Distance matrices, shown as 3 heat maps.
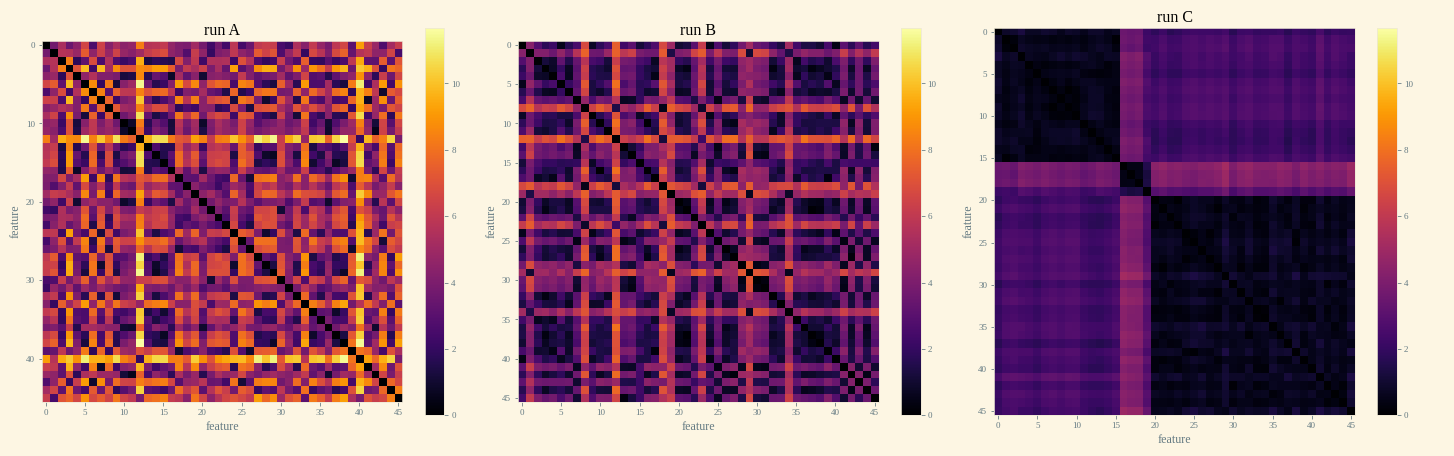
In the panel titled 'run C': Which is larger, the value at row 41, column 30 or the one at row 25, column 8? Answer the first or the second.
the second
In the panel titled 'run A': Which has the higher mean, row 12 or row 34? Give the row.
12
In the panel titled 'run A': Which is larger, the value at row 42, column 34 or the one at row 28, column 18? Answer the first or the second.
the second
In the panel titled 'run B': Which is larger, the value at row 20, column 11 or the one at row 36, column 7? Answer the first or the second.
the second
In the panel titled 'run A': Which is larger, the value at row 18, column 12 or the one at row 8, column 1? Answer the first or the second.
the first
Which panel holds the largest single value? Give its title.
run A
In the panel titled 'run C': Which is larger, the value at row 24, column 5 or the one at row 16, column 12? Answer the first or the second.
the second
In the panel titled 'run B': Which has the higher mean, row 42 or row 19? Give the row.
19
